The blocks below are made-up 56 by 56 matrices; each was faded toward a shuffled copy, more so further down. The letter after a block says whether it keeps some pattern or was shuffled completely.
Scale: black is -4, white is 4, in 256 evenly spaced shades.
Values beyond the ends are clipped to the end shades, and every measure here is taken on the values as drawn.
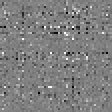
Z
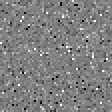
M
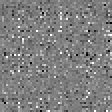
Z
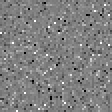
M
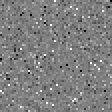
M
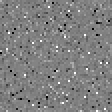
M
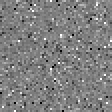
M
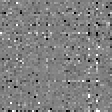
Z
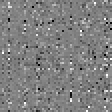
Z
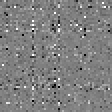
Z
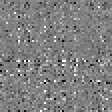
Z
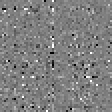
Z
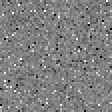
M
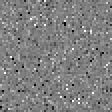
M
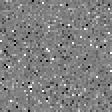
M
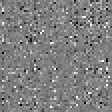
Z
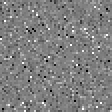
M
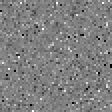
M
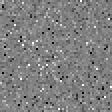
M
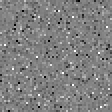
M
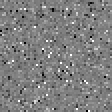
M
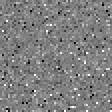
M
